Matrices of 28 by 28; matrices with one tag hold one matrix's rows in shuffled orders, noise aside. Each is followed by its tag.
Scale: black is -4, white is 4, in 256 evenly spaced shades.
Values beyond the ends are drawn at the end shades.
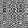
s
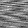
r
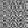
s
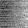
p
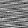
r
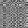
s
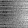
p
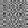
s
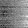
p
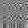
s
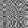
s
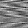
r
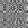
s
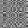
s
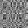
s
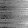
p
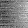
p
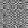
s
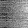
p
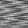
r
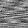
r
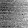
p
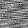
r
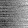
p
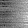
p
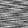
r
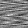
r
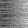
p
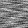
r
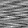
r
